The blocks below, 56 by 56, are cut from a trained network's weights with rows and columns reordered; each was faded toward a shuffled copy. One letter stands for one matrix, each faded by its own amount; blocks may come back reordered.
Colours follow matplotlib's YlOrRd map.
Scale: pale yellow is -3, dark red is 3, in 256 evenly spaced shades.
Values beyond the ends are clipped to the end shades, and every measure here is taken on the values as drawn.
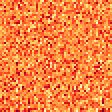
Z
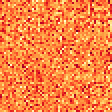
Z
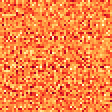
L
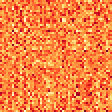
L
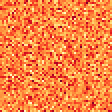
Z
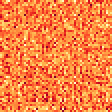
L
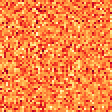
Z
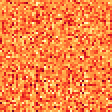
Z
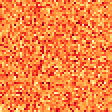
Z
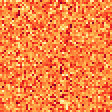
Z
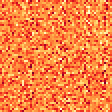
Z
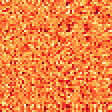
Z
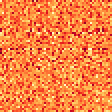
L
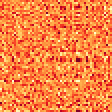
L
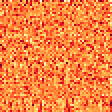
L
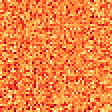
Z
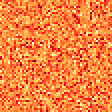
Z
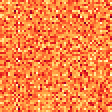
L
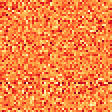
L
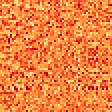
L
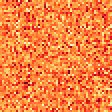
Z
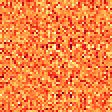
Z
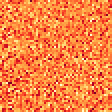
Z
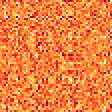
L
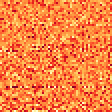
L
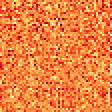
Z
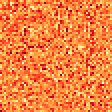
Z
